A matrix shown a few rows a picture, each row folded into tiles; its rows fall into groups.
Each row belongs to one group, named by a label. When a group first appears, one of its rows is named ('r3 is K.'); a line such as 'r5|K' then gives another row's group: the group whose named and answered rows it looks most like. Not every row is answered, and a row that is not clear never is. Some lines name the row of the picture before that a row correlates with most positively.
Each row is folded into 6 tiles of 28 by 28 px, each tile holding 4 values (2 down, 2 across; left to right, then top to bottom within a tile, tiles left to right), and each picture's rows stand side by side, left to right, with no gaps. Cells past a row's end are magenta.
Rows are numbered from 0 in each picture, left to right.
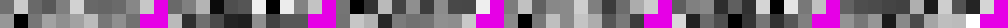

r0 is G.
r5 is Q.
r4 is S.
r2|Q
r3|G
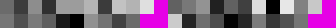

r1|S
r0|S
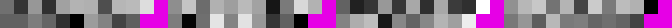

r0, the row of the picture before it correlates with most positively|0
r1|G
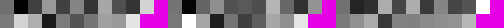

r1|Q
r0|Q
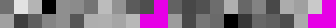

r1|S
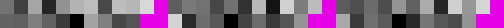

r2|S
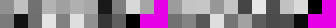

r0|G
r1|G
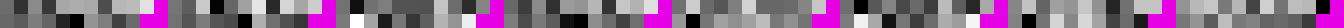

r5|Q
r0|S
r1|S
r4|G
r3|S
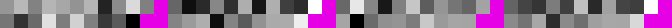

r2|G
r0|G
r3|Q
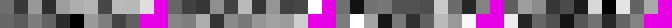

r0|S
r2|Q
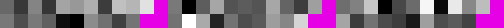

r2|S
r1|Q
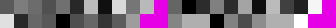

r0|S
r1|Q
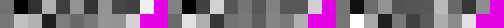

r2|Q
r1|Q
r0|Q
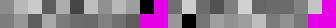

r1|G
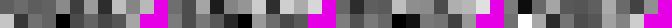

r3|Q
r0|S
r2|S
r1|S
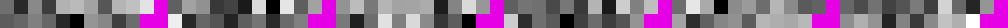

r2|G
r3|S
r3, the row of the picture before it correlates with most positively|0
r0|S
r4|G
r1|S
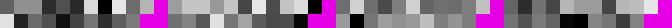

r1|G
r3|S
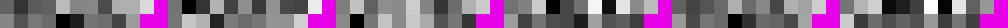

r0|S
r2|G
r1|Q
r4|S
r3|S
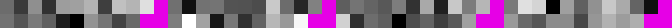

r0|S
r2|S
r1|Q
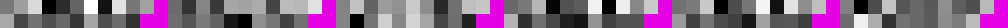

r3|S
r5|Q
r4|S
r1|S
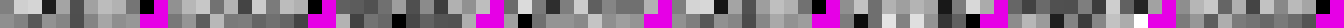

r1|G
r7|G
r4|G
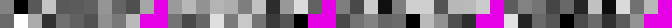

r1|G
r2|S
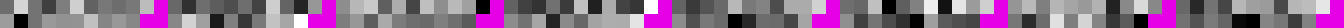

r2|G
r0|G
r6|G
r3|Q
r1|Q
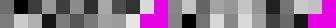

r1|G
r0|Q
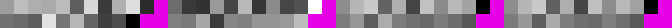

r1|Q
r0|G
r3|G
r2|G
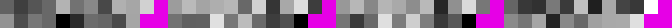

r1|G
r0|S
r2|G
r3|Q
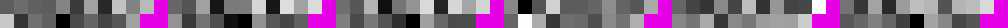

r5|S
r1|S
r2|S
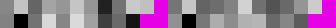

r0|G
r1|G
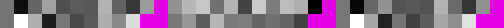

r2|Q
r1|G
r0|Q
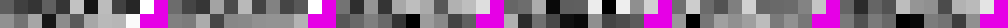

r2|S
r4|G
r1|Q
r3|S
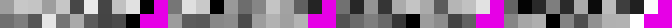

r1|G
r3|Q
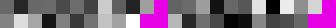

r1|S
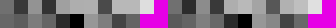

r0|S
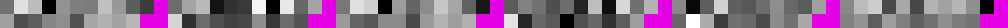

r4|Q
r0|G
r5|G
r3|S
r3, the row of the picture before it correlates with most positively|0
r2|G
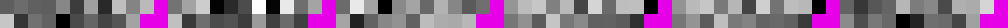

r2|G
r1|S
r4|G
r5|S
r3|G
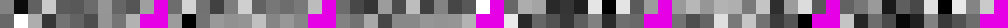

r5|S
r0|Q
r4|G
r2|Q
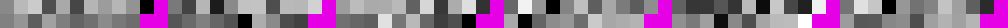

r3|G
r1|S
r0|G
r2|G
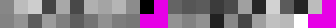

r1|Q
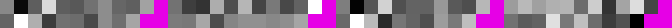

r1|Q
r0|Q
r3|G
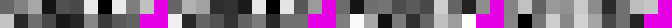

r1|S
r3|G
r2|Q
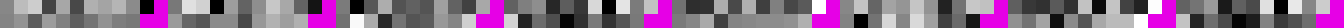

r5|G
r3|S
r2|Q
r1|G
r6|Q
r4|Q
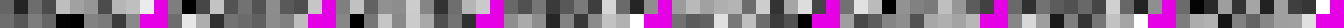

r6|Q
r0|S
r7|Q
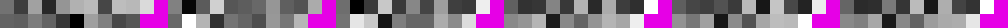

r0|S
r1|Q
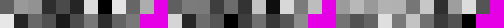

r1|S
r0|S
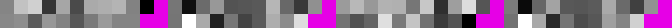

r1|Q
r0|G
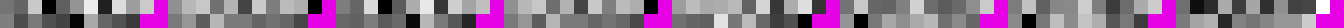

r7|Q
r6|G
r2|S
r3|G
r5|G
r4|G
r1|G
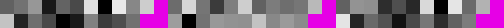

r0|S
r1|G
